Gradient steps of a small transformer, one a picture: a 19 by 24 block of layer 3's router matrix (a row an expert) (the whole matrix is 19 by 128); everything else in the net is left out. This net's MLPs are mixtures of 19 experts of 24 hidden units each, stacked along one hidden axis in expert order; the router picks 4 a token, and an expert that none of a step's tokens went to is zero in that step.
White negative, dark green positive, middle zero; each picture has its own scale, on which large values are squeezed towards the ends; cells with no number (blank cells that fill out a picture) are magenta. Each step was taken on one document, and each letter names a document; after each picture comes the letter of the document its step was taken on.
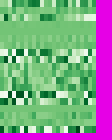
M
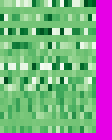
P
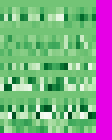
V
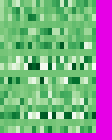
P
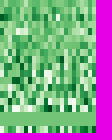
M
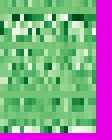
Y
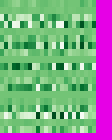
V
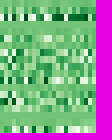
M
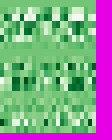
Y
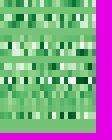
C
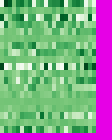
C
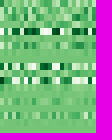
Y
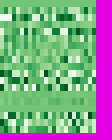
Y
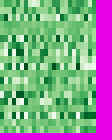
M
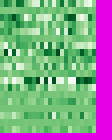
C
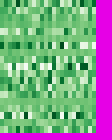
P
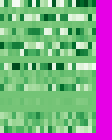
C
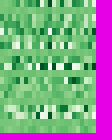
P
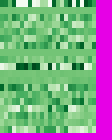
Y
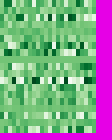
C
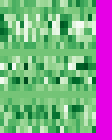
Y
